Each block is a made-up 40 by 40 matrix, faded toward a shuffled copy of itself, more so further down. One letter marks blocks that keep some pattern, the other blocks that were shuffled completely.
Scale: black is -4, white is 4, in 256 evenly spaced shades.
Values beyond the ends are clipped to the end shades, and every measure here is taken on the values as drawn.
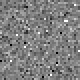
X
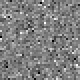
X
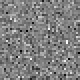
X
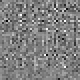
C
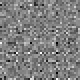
C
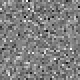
X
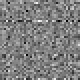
C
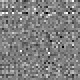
C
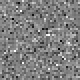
X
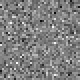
X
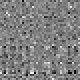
C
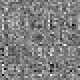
C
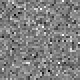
X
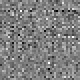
C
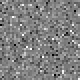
X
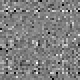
C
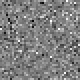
X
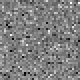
X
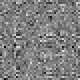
C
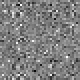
C
